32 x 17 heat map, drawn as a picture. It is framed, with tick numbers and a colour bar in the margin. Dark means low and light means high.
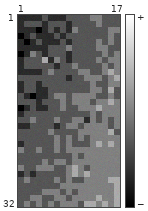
Grain: fine. Stripes: none. Ninth with the highest average: bottom right. Calmest part: bottom right. Slope: up to the bottom right. Ninth with the lowest average: top left. Mirror symmetry: none.
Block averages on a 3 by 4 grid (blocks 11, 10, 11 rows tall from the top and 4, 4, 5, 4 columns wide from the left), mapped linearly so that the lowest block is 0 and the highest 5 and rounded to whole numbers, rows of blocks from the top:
0 1 2 3 | 1 2 3 4 | 2 3 4 5
